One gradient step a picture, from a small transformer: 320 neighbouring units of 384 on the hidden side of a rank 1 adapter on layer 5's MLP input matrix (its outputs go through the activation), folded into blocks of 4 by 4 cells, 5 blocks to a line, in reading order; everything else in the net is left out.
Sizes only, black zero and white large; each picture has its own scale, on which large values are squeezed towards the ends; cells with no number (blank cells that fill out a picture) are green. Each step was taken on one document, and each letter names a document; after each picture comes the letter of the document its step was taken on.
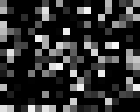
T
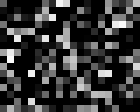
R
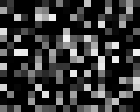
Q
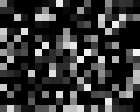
Q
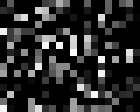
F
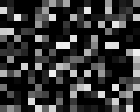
Q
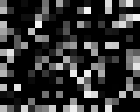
T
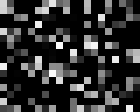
F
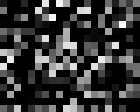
T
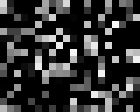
F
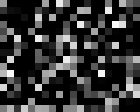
T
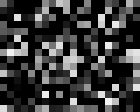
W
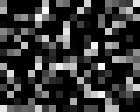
R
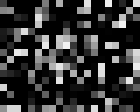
Q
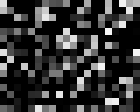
Q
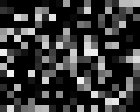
W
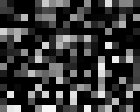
Q
